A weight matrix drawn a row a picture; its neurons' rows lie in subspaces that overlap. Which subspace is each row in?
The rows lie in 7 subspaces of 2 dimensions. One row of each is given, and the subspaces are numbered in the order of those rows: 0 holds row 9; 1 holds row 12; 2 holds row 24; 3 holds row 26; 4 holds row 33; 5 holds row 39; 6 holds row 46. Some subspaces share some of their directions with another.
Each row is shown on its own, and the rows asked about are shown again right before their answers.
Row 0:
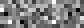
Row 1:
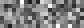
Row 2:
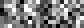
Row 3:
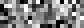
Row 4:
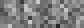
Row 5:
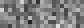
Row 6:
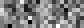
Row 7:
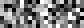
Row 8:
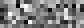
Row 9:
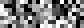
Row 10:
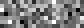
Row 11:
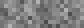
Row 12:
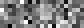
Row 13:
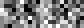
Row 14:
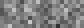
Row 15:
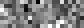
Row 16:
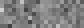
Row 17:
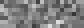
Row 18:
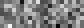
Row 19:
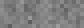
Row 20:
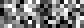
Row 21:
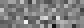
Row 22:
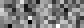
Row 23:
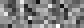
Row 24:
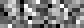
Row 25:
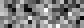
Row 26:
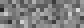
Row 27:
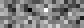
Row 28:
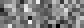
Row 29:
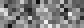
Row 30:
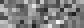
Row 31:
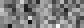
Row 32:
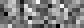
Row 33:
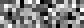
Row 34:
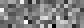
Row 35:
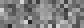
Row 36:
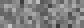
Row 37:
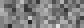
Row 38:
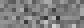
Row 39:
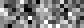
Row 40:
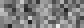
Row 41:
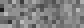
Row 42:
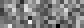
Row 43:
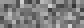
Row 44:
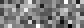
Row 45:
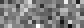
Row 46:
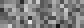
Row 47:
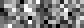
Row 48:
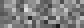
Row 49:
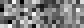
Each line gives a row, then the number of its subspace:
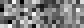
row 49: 3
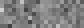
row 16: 3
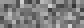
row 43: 4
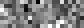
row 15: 0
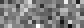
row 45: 2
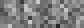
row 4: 2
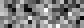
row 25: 6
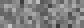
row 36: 4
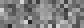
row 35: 1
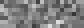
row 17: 0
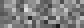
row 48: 1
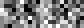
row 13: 5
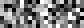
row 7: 4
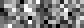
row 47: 5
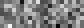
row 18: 4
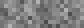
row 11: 5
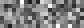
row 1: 4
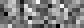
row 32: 2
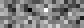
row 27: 6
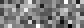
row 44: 2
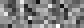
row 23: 2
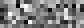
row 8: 4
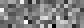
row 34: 1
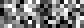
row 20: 2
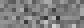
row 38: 1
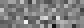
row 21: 1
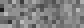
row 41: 3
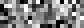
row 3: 0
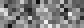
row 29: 5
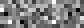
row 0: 3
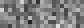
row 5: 6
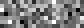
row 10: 3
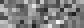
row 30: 0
